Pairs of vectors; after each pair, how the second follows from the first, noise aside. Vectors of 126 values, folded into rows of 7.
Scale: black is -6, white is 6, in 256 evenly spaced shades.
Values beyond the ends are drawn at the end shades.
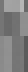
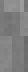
shrunk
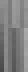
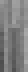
copied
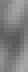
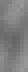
shrunk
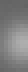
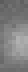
copied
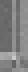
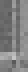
copied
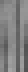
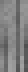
copied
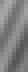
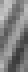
scaled up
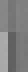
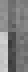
scaled up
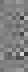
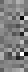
scaled up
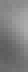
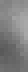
copied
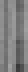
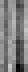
scaled up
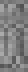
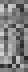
scaled up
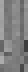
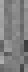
copied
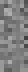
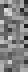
scaled up
